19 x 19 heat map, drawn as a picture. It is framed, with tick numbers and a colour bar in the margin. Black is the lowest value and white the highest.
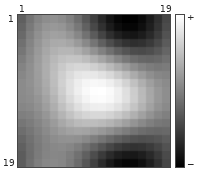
No regular stripes run through it. The ninth with the highest average is the centre. There are no lone odd cells. The values follow a bell shape. The top right is the ninth with the lowest average.
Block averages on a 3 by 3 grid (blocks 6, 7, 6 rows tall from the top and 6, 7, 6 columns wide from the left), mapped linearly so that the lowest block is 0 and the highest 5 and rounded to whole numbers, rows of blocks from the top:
320 | 353 | 221
